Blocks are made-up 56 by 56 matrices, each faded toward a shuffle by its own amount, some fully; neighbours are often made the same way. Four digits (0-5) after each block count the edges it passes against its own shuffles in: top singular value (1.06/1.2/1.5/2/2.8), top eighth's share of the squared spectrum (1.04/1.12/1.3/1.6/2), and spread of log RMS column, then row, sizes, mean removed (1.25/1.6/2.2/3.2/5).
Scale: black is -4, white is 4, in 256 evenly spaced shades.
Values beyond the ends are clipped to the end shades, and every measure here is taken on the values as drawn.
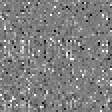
3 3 1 1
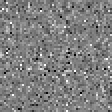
2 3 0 1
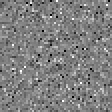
1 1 0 0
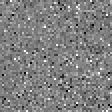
2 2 1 0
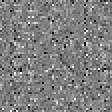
3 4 2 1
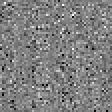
3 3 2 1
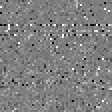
3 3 0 2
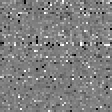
3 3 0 2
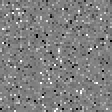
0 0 0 0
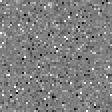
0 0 0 0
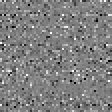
3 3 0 2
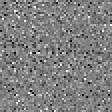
3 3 1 1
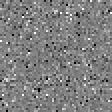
2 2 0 1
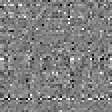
4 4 2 3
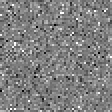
3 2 0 0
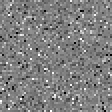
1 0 0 0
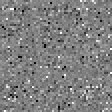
1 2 0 1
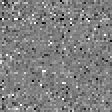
2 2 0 1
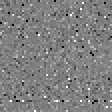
2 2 0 0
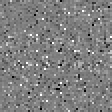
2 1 0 1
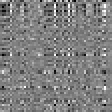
5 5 3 4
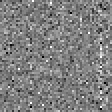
2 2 2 0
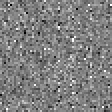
1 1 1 0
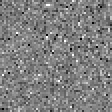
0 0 0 0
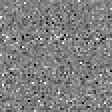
1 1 0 1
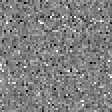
0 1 0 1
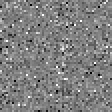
1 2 1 1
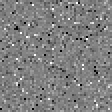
0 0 0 0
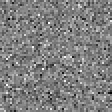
0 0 0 1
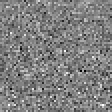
0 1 0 1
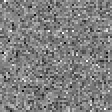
0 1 0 1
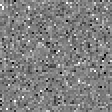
0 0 0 0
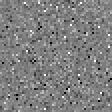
0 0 0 0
